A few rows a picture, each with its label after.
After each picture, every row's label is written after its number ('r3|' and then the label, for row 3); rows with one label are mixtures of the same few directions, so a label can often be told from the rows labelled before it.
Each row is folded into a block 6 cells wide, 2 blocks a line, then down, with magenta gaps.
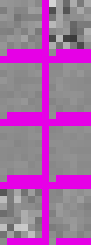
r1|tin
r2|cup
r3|tin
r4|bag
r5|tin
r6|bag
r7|cup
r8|bag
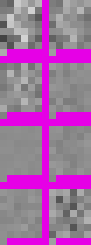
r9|bag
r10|bag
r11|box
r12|cup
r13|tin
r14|bag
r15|tin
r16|box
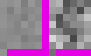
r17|box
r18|bag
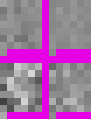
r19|cup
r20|box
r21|bag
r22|cup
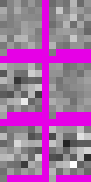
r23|cup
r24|box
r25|tin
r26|bag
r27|tin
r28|tin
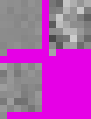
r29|box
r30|bag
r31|cup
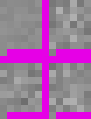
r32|tin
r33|box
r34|tin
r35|cup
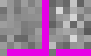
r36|cup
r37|box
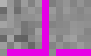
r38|cup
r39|cup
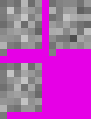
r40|box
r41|tin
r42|box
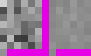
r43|cup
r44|box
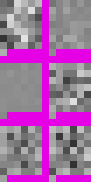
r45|bag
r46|cup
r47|box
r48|tin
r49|box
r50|box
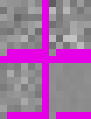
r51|tin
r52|cup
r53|box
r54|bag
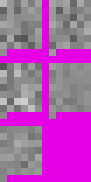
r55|cup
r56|box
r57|cup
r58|cup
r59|tin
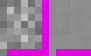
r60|box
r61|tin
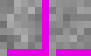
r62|bag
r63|tin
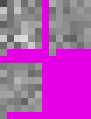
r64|cup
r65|cup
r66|tin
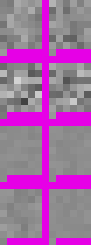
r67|bag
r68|cup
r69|tin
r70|tin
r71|tin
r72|bag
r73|bag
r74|box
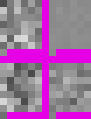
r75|cup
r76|box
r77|bag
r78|tin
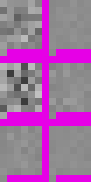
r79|tin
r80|box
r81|box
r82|cup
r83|box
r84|box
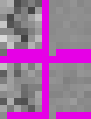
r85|bag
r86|box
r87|cup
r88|tin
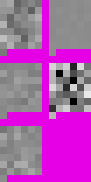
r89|bag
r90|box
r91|tin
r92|box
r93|cup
